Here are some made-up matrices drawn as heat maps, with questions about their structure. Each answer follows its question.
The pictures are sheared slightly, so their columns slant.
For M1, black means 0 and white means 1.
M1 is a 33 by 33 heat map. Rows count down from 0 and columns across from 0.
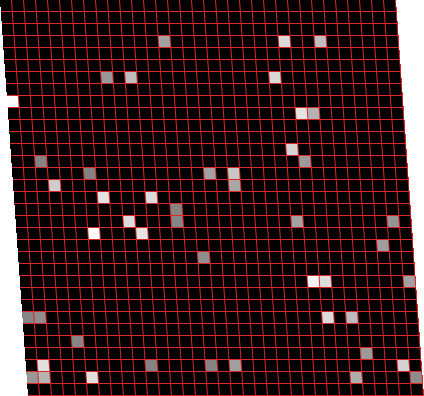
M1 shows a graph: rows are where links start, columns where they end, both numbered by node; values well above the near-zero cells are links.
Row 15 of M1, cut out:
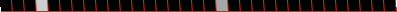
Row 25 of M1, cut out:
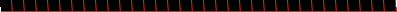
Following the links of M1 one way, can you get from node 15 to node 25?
yes
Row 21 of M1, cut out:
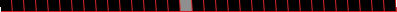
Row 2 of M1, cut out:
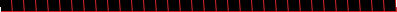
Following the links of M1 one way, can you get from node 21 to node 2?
yes
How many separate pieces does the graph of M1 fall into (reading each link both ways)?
2
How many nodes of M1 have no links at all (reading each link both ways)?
0
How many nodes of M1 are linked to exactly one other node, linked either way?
10
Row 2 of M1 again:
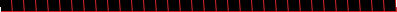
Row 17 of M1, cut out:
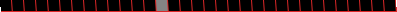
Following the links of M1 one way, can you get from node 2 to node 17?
no
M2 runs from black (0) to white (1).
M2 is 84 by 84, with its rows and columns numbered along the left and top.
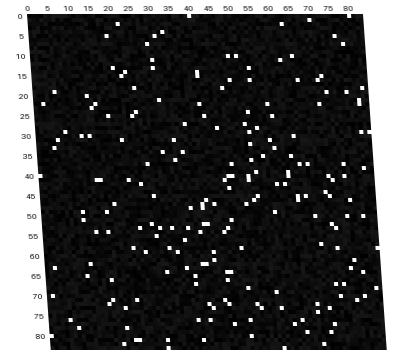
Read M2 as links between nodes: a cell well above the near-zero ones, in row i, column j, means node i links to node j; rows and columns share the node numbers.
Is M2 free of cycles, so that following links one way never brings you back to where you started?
no
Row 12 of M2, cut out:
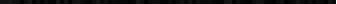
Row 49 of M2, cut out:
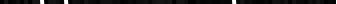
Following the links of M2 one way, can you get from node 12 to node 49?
no
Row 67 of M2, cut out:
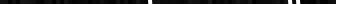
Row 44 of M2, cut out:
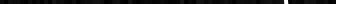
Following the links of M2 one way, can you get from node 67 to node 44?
yes
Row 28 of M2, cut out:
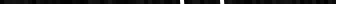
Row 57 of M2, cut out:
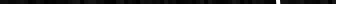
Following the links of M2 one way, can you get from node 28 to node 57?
no
